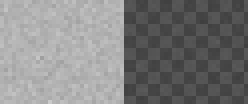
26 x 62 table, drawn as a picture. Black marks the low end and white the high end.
It is made of 1 by 2 panels. Panel 1,1: high, fine-grained, faint in contrast. Panel 1,2: low, checkered, faint in contrast.
